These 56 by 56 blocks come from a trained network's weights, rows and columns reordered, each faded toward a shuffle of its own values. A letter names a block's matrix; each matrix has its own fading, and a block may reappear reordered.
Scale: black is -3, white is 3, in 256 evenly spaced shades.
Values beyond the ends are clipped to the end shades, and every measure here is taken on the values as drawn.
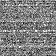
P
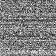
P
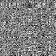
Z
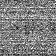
P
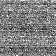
P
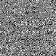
Z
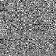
Z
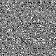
Z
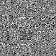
Z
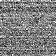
P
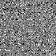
Z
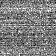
P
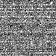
P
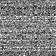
P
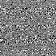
Z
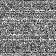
P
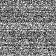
P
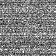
P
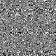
Z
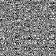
Z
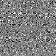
Z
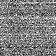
P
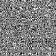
Z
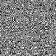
Z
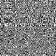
Z
